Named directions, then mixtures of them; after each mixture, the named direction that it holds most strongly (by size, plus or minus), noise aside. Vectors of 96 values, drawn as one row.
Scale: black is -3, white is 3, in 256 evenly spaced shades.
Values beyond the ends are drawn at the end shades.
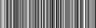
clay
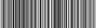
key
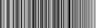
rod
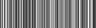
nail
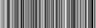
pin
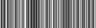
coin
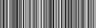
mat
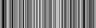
clay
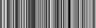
rod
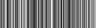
rod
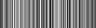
key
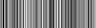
mat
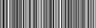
mat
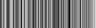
rod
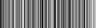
rod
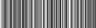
rod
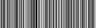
coin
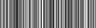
mat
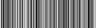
nail
